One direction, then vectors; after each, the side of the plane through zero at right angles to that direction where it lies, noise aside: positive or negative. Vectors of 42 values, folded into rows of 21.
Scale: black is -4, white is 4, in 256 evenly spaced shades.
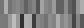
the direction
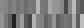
negative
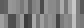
negative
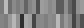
positive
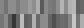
negative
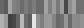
negative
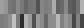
positive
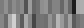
positive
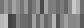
negative
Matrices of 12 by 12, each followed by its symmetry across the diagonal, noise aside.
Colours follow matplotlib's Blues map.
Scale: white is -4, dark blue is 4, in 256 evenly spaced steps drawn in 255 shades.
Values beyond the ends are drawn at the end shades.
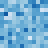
neither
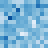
symmetric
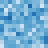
neither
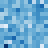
neither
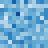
neither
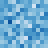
neither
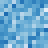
symmetric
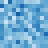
antisymmetric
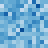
neither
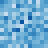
symmetric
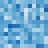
antisymmetric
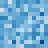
symmetric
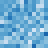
symmetric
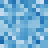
antisymmetric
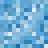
symmetric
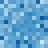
symmetric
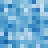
antisymmetric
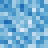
symmetric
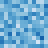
antisymmetric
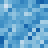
symmetric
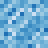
symmetric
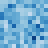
neither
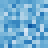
antisymmetric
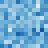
neither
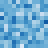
antisymmetric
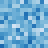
antisymmetric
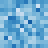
antisymmetric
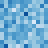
neither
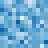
antisymmetric
